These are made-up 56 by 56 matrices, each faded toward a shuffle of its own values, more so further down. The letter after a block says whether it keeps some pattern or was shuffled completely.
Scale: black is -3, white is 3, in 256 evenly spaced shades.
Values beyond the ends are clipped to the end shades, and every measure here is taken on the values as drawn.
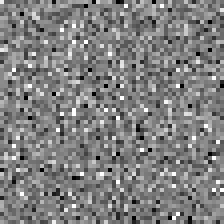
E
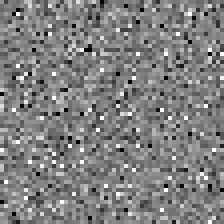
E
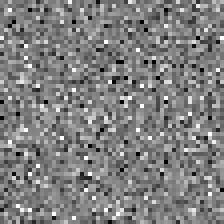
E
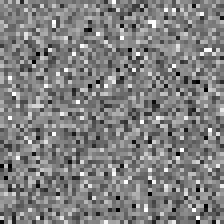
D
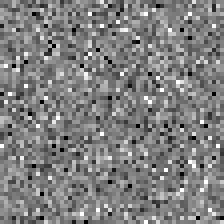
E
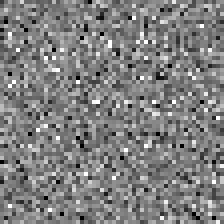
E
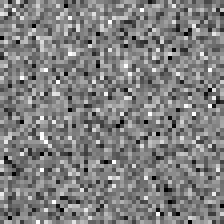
D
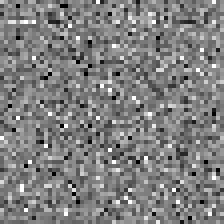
E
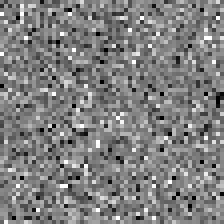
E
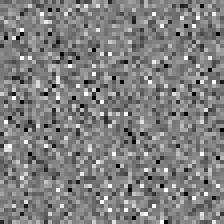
D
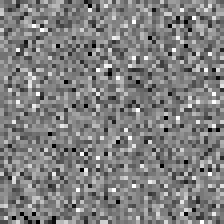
E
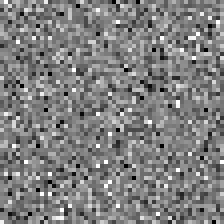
D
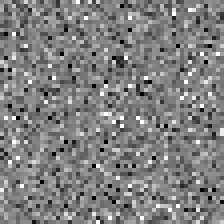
D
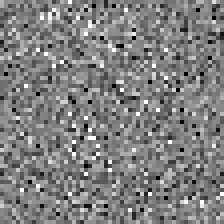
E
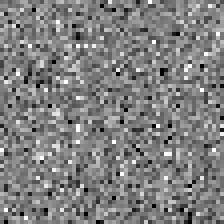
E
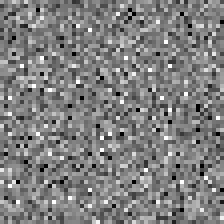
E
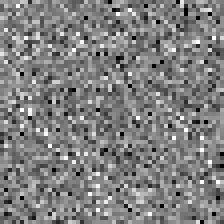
D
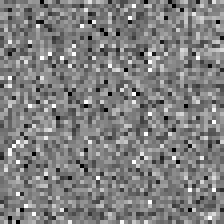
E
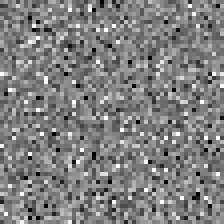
D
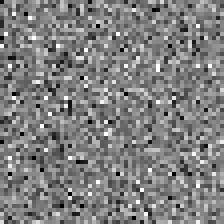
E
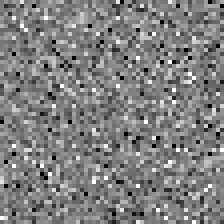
D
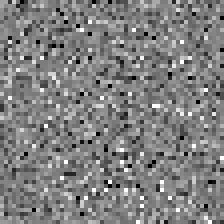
E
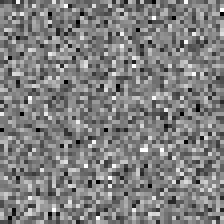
D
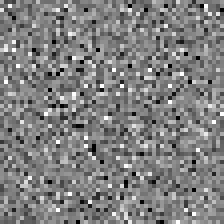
D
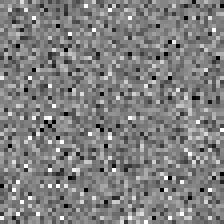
D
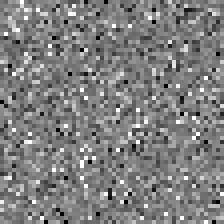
D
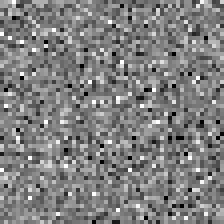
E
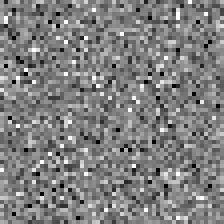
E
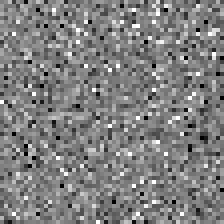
D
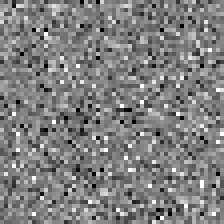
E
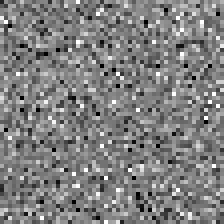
D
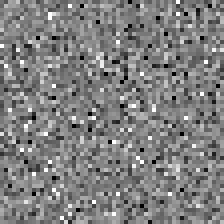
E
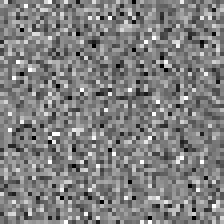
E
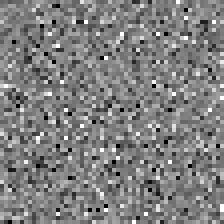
D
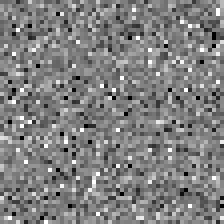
E
